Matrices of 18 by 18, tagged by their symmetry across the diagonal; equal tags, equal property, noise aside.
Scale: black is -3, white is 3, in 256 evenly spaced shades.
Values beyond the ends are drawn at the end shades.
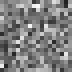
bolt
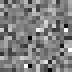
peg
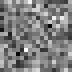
peg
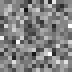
bolt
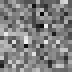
peg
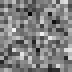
peg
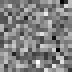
bolt
